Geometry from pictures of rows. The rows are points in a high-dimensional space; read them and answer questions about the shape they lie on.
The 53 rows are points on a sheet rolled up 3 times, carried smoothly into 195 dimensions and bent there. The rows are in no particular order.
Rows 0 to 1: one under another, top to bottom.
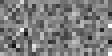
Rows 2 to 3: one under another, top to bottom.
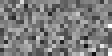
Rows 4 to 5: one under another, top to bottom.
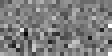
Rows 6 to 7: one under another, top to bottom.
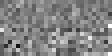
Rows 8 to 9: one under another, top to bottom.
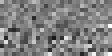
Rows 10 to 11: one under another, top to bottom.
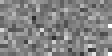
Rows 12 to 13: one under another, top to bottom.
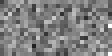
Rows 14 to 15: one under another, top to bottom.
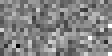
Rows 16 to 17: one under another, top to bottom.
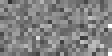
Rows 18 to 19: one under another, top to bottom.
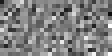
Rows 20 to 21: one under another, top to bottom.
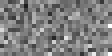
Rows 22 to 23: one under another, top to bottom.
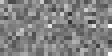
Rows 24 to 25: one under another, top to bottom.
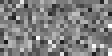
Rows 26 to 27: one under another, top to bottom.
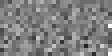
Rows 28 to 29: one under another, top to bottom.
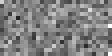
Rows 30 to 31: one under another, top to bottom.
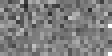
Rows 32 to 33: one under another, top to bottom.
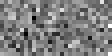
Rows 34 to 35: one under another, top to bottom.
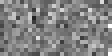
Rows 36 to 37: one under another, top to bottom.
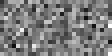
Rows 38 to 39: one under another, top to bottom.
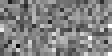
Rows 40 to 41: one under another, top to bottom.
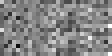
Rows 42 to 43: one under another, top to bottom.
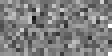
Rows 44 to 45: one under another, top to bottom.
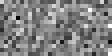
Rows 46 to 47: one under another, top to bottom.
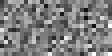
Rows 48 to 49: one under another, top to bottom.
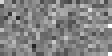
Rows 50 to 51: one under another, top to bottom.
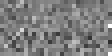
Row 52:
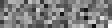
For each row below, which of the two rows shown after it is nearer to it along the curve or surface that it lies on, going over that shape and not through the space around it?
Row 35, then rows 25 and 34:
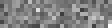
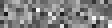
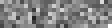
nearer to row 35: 34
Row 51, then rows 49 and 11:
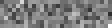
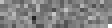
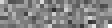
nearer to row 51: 11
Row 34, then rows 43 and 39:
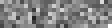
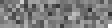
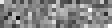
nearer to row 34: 39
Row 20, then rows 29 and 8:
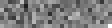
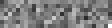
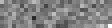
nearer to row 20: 29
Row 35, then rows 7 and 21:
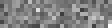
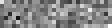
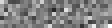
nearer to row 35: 21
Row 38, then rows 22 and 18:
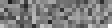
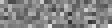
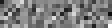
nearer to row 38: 22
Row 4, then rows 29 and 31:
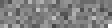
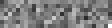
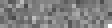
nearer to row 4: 31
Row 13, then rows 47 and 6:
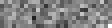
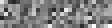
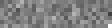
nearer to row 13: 6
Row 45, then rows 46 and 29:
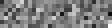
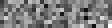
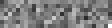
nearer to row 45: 46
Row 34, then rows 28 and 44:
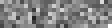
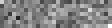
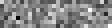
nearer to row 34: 44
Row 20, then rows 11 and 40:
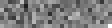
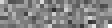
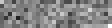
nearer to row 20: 11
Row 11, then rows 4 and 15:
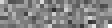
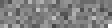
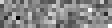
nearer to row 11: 4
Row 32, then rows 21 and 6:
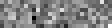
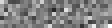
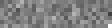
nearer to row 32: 21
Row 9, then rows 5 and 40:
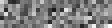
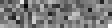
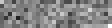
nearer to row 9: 5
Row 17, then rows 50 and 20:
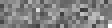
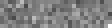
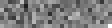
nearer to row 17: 50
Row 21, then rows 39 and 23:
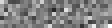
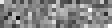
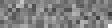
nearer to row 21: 23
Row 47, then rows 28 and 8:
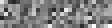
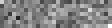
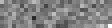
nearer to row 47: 28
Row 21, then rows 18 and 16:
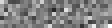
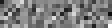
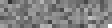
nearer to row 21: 16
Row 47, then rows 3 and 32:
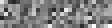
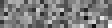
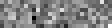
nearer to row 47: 32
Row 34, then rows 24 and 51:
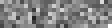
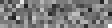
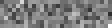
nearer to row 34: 51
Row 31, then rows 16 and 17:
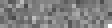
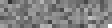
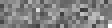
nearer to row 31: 16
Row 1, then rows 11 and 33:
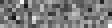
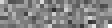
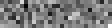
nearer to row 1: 33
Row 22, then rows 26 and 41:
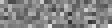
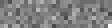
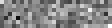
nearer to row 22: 26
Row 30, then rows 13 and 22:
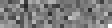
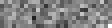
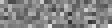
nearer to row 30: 22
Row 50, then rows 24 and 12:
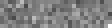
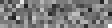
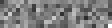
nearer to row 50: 12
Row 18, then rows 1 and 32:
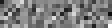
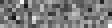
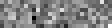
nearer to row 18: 1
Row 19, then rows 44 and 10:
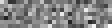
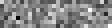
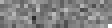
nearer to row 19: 44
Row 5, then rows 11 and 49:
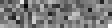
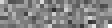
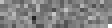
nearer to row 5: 11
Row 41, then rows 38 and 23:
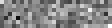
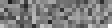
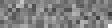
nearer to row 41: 38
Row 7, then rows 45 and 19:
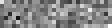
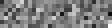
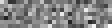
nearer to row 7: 19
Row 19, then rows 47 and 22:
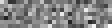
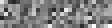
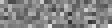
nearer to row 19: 47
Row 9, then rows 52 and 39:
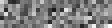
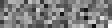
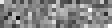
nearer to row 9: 39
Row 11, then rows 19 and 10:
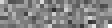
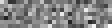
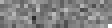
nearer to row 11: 10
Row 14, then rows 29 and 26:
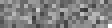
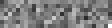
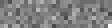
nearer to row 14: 26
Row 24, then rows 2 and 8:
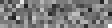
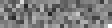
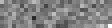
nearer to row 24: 2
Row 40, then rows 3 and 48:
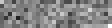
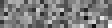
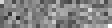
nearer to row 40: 48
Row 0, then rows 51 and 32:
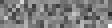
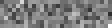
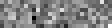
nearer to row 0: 51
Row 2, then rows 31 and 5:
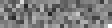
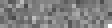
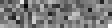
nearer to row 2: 31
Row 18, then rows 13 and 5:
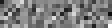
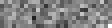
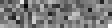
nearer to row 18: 5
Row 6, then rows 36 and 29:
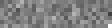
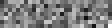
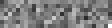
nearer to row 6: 29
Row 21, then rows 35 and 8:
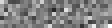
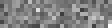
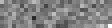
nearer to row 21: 35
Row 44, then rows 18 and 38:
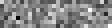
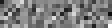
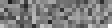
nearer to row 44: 38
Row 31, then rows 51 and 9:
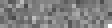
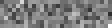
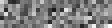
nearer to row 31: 51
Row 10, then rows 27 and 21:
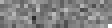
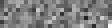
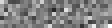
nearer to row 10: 21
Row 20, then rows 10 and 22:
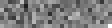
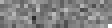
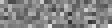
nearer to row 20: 22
